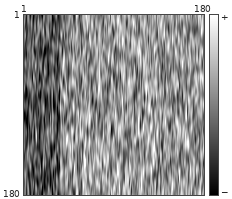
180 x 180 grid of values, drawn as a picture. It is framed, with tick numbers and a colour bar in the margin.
Seam: vertical, 20% of the way across, the right part higher. Histogram: bell-shaped. Grain: streaks running down.
